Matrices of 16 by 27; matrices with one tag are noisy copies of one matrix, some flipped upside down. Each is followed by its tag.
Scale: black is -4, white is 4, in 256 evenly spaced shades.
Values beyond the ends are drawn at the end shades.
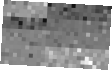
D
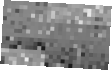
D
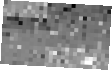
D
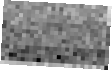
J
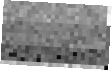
J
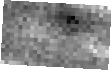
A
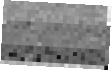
J
